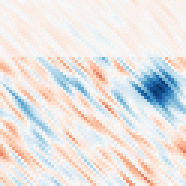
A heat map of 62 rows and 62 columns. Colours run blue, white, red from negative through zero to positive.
Seam: horizontal, 30% of the way down, the top part calmer. Ninth with the lowest average: middle right. Odd rows or columns: none. Average level on the scale: 50%. Lone odd cells: none. Dips: one, in the middle right. Histogram: skewed, a long tail of low values.
